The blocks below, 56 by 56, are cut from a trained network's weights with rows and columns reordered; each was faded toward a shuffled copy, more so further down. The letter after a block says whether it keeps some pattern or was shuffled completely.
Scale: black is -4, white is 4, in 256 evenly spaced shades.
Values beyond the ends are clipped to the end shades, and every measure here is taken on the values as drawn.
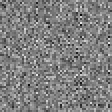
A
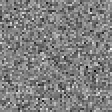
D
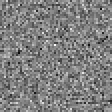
D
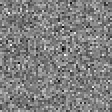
A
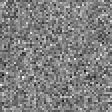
D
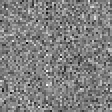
A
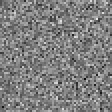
D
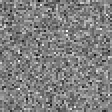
D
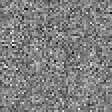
A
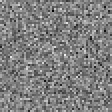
D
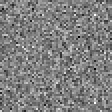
D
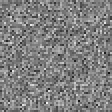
A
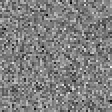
D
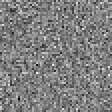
D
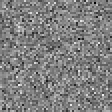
D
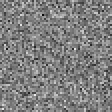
D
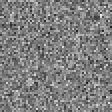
D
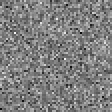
D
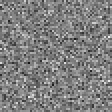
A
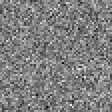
D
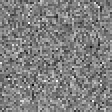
A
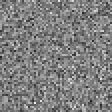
D
